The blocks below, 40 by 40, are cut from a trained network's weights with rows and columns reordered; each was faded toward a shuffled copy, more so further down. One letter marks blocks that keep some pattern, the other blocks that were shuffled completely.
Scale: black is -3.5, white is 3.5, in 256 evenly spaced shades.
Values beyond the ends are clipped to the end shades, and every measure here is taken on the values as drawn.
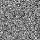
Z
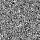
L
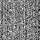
Z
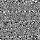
Z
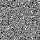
Z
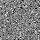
L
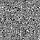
Z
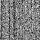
Z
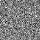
Z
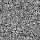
L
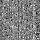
Z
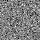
L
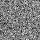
L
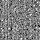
Z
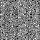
Z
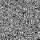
L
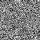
Z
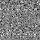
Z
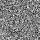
Z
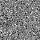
L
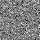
L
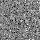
L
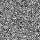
Z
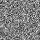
Z
